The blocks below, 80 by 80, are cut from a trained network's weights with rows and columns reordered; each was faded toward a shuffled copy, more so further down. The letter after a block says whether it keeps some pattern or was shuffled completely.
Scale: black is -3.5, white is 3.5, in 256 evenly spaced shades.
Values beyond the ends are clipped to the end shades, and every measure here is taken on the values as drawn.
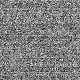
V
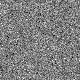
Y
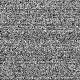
V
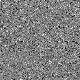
V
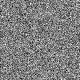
Y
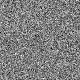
Y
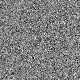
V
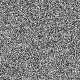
Y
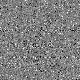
V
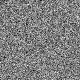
Y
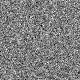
Y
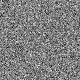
Y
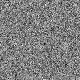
Y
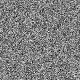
Y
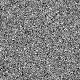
Y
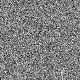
Y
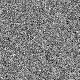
Y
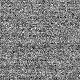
V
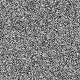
Y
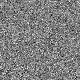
Y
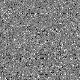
V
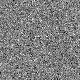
Y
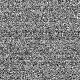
V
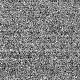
V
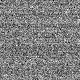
V
